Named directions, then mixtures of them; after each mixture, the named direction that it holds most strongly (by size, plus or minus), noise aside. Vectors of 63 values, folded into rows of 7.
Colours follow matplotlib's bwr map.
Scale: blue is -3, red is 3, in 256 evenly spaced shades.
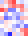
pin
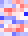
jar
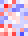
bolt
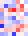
jar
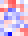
pin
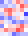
jar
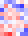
pin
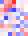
pin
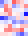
jar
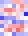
jar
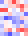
pin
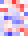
pin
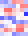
jar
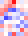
pin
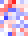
pin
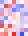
bolt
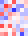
bolt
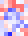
pin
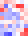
pin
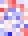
pin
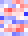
jar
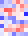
jar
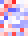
bolt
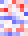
jar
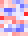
jar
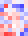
bolt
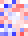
bolt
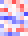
jar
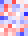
bolt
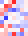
bolt
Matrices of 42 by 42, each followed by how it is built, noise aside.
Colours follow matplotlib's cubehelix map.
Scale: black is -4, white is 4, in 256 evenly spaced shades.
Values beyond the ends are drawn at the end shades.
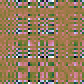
low rank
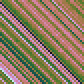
Toeplitz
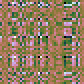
low rank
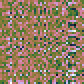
low rank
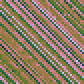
Toeplitz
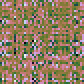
low rank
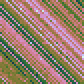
Toeplitz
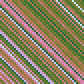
Toeplitz
